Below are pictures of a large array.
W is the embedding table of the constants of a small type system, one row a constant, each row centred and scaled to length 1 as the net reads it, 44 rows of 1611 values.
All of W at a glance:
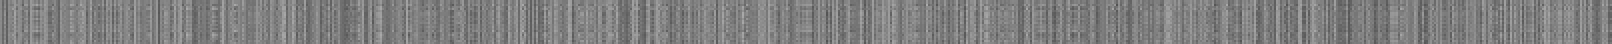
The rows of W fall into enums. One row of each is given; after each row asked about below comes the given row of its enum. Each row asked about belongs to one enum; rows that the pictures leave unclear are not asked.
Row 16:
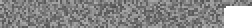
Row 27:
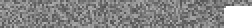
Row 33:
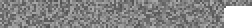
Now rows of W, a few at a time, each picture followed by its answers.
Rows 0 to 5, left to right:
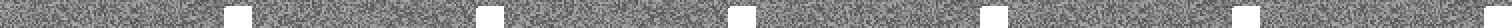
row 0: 27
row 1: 33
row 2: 33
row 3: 27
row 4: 27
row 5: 27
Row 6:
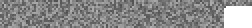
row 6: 33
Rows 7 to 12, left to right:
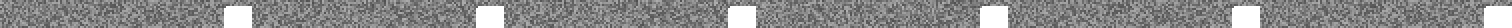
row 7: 16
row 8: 33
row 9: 33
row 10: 27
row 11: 16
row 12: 16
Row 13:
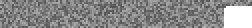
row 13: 16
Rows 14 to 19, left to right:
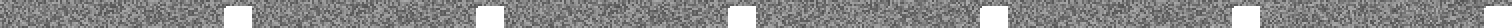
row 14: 16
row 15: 16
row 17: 33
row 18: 16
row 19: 27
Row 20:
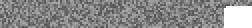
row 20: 16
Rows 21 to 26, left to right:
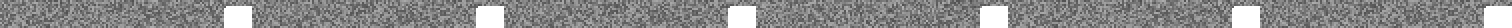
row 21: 33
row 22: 16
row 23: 16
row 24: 27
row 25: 33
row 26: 16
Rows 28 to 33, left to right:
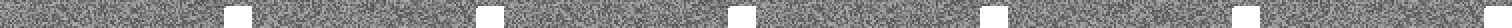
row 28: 27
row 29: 33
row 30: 27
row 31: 27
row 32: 16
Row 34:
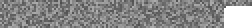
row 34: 33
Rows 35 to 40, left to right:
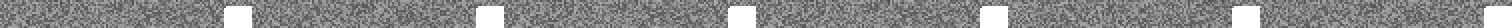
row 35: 33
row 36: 16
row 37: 33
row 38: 33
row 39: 27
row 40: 16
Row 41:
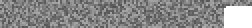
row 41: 16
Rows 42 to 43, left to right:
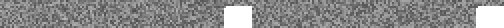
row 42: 27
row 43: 16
